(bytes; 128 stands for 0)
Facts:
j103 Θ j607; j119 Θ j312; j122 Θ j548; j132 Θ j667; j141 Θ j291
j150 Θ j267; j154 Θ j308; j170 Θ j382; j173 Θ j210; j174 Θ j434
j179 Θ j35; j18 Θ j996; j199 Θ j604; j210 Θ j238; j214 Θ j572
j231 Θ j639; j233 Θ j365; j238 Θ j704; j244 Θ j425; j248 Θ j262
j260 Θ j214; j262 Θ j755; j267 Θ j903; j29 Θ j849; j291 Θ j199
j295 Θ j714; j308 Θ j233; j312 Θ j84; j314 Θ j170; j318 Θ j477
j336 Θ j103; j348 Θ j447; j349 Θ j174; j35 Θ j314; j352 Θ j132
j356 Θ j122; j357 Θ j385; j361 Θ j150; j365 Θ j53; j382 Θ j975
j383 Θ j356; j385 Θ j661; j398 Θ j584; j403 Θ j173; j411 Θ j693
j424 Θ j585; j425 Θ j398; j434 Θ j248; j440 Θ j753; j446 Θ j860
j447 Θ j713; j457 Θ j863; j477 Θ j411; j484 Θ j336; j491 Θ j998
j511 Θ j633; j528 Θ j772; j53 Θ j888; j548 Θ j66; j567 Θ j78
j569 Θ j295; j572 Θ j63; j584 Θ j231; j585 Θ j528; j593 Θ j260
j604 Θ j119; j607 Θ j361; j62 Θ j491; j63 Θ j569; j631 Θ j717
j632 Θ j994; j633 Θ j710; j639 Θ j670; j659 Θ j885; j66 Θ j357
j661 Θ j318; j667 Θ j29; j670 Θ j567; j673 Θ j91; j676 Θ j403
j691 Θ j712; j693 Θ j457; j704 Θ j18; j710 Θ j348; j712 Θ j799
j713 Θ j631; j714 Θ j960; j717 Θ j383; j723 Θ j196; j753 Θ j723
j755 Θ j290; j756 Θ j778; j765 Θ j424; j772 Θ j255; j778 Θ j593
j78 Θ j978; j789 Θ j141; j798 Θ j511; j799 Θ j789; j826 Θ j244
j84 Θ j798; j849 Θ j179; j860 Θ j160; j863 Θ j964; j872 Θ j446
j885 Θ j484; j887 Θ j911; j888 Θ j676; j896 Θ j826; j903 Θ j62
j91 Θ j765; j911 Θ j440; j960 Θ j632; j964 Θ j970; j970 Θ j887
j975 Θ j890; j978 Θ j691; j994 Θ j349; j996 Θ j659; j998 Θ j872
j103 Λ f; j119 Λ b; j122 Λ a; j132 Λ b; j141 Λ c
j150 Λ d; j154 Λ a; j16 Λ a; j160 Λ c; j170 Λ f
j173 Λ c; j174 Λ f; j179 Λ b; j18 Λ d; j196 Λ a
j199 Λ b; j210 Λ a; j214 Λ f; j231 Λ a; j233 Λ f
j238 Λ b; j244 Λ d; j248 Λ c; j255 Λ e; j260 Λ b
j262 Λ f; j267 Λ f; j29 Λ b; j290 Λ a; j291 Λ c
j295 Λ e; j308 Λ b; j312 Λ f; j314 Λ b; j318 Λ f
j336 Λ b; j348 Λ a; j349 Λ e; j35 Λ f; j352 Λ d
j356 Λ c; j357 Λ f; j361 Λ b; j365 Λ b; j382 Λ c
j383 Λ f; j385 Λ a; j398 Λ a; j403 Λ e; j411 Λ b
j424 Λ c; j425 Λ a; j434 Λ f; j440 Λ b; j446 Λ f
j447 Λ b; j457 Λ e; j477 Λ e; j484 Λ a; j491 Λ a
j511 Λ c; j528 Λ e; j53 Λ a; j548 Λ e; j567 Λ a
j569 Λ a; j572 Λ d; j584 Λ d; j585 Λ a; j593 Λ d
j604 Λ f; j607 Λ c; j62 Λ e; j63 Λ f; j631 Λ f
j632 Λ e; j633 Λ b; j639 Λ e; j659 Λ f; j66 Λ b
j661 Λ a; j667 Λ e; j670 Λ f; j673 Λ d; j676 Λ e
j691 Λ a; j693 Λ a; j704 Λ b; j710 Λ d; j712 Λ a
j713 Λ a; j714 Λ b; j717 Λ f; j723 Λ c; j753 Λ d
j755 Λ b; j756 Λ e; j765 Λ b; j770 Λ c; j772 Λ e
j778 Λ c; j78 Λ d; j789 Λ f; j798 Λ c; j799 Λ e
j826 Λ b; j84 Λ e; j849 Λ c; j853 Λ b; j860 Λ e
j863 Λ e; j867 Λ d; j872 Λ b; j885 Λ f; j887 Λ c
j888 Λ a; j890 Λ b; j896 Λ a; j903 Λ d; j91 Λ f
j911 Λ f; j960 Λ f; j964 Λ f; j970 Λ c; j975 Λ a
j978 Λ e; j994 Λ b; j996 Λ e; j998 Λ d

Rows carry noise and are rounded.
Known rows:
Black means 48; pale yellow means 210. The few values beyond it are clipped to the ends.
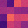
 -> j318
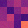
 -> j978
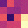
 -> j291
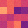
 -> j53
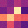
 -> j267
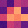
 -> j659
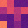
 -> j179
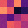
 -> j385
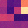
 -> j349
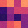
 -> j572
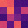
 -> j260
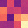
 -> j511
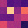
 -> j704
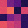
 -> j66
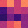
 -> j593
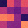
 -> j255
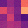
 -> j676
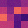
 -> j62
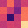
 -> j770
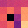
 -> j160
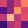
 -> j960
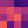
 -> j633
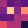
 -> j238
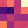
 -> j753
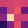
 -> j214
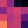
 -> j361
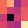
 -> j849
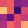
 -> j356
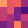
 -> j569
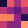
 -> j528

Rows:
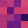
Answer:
j667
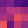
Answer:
j119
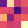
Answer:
j424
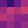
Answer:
j996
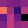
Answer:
j548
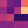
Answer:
j632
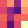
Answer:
j723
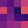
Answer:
j477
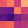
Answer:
j352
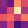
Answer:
j446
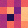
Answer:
j173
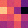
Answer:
j713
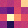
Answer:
j911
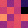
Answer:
j484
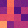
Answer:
j765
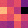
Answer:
j348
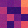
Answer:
j863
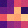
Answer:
j604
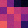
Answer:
j336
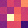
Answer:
j233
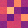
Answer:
j210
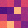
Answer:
j150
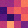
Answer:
j18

